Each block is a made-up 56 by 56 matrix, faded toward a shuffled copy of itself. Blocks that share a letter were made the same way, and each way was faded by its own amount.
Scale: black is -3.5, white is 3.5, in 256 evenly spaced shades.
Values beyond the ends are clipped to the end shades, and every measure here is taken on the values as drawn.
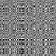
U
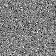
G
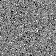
G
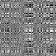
U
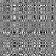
U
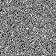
G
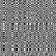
U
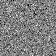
G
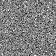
G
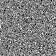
G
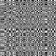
U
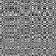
U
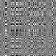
U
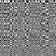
U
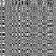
U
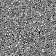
G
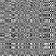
U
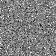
G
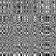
U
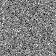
G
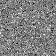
G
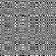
U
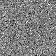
G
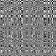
U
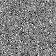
G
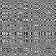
U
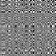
U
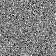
G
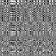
U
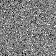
G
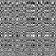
U
